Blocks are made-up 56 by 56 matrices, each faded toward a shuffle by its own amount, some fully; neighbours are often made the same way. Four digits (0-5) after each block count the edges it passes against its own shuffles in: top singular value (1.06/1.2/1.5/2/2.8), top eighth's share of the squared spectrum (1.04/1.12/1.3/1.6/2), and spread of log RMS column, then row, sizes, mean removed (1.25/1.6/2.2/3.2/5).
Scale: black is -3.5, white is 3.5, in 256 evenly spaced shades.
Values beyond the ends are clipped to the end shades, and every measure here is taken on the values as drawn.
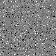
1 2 1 1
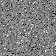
0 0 0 0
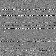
3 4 0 3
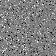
0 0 0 0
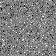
0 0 0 0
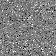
0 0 0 0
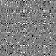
4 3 2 2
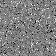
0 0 0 0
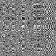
4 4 3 3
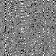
4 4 2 1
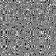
4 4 2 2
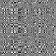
5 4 3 3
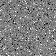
0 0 0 0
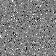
2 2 0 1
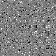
3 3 0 1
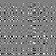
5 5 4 4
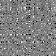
4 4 2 2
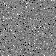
1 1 0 0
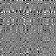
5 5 3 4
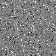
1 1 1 0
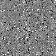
1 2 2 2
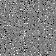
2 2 1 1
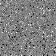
1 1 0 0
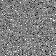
2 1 0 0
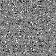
3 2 0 1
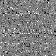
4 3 1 2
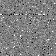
3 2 0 1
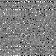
4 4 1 2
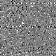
3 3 1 1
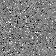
2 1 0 1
